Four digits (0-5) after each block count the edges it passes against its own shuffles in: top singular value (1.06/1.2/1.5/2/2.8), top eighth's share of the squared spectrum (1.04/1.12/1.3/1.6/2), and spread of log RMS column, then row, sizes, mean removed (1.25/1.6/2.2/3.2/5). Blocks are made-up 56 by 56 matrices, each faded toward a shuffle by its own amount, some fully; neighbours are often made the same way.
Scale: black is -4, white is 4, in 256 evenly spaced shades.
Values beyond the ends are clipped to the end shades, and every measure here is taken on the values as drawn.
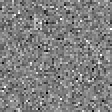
2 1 0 0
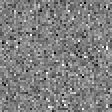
2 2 0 0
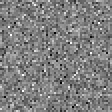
0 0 0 0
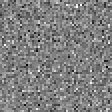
3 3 1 1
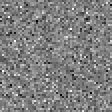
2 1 0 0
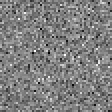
2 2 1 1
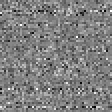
1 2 0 3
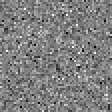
0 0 0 0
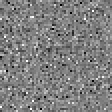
0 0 0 0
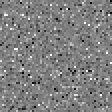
0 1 0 0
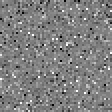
0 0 0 0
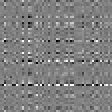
5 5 3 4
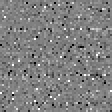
3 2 0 1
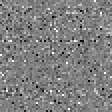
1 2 0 1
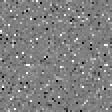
0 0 0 0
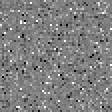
1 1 0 0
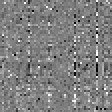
4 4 2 1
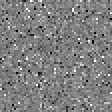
1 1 0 0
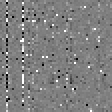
4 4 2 0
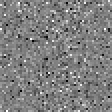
1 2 2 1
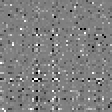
4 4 2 2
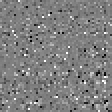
3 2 1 1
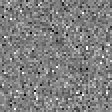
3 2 1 0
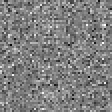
3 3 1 1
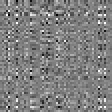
4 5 4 3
